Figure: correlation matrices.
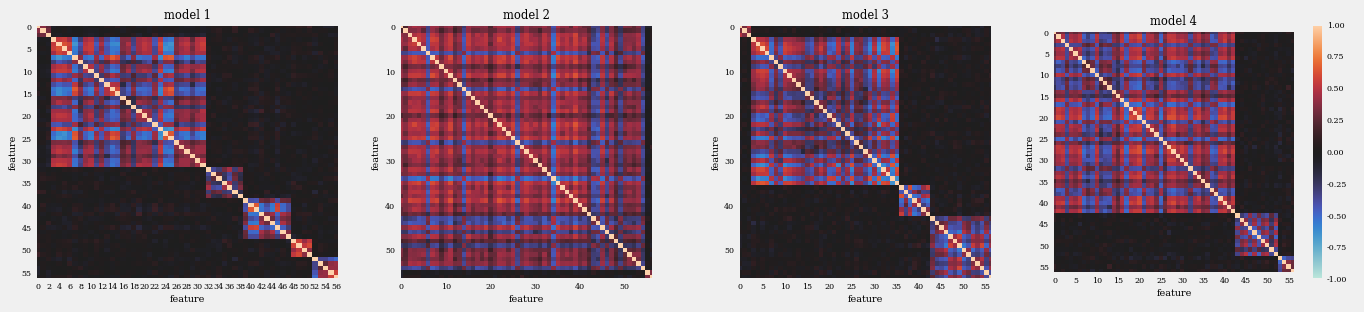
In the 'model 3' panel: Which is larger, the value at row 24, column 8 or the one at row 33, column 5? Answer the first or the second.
the second
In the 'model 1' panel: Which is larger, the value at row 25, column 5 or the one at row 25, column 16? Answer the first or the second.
the second
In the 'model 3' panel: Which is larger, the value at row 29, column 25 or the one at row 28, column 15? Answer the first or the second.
the first
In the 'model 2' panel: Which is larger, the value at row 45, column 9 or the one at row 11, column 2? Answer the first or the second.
the second
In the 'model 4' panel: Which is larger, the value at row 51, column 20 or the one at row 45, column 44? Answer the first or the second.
the second
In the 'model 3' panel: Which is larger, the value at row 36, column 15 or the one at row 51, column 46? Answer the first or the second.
the second
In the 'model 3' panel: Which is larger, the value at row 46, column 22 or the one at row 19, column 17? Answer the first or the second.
the second
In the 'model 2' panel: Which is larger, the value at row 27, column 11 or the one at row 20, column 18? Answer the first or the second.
the first
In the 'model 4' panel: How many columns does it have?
57
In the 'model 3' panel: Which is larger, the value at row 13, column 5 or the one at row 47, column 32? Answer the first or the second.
the first
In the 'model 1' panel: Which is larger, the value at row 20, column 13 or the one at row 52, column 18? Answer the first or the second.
the second
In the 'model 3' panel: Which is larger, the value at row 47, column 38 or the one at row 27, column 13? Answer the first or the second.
the second
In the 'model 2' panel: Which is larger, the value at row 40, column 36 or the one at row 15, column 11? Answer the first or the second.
the second
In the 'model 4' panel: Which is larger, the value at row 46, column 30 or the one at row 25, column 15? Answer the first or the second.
the first
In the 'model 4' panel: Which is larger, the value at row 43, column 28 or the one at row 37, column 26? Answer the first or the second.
the first
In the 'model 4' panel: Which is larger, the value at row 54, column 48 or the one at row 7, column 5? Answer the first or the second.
the first
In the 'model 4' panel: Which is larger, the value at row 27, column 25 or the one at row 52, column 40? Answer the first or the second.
the second
